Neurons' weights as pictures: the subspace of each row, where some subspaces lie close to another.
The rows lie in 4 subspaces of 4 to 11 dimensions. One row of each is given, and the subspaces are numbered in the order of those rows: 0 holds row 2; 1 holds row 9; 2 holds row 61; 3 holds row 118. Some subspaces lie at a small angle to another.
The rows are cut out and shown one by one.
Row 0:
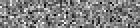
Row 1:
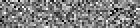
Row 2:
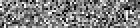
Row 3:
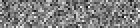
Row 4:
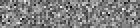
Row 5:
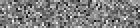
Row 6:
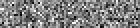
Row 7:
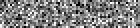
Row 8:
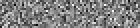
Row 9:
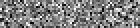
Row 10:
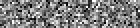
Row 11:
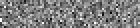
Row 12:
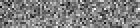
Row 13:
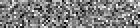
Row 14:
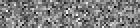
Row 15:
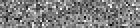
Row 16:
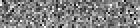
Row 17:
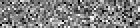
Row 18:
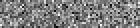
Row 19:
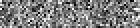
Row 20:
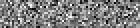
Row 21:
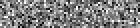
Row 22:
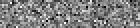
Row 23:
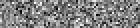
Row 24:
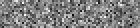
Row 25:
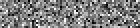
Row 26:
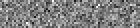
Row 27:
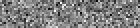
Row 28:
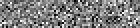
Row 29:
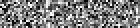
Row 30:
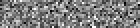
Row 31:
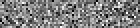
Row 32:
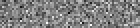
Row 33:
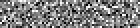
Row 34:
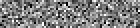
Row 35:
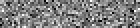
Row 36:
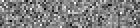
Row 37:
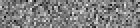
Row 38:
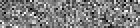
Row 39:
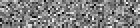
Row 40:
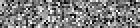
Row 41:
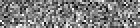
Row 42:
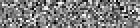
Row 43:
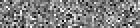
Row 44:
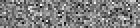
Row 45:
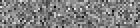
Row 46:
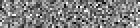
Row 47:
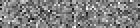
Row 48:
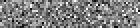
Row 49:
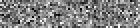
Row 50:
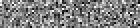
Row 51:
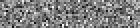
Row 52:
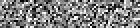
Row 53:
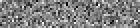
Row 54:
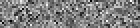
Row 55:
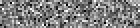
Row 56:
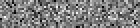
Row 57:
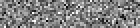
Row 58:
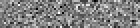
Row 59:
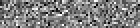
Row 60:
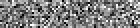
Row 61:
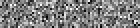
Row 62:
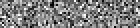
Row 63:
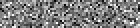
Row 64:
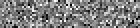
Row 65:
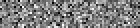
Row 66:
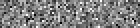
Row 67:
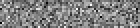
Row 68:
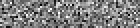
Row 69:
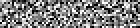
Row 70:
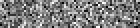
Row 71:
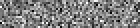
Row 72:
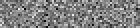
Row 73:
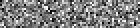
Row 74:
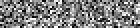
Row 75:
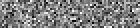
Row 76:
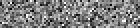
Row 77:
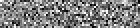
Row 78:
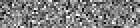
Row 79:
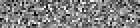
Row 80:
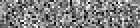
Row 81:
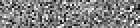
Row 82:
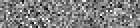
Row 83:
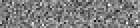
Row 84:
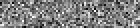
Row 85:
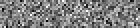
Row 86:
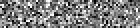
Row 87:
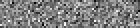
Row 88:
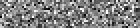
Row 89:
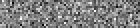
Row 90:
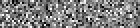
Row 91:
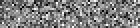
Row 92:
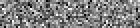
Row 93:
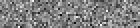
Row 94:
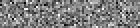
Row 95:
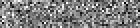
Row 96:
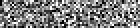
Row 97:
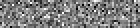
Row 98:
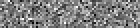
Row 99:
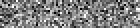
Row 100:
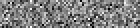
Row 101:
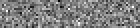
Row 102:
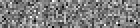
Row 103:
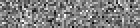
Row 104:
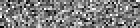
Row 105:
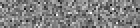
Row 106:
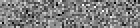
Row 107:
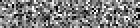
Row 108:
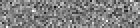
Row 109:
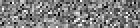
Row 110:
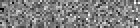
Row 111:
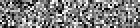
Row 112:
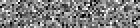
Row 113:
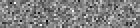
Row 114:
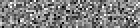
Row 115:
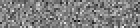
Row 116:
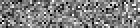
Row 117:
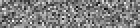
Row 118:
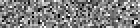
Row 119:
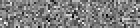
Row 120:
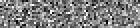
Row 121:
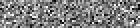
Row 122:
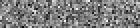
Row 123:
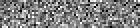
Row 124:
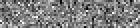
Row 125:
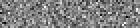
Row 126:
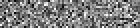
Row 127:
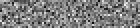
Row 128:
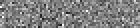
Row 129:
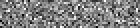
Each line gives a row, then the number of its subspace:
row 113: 2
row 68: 1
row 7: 1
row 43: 2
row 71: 2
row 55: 3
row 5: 3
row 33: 3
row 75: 1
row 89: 3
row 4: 3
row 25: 1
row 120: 0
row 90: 1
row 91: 2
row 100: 2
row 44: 1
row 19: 1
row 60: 3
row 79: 1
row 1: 1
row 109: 1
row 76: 2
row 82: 1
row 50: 2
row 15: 1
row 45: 3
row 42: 1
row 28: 2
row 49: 3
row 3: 3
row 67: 3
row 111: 2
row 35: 1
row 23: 1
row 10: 3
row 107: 0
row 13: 3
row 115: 3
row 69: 3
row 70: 2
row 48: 3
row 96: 2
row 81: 2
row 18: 1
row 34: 3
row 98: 1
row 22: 3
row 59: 2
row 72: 1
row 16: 2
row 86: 3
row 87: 3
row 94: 0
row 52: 2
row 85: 1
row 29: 3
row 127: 3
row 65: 1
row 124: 1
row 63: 2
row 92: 3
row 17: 2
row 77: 2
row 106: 0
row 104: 0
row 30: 2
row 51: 0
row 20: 1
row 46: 2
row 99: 0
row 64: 2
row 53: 3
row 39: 1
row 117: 3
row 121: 2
